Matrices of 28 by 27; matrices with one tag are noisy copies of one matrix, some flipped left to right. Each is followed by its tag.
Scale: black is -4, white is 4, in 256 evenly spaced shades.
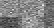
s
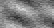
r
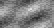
r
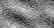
r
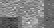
s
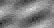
r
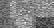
s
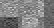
s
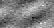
r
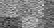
s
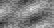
r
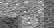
s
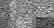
s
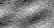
r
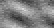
r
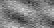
r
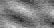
r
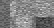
s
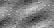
r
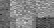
s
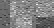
s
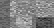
s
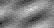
r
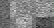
s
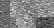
s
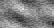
r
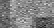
s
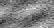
r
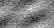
r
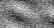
r
